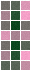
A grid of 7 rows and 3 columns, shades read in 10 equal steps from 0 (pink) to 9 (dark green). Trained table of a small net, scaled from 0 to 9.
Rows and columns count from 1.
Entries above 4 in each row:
2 1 3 0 3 1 2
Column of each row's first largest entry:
2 2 2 2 2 2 1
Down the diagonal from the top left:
5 8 5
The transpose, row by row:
5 3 5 1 5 3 6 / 6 8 9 3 9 8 6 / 1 0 5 2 6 0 2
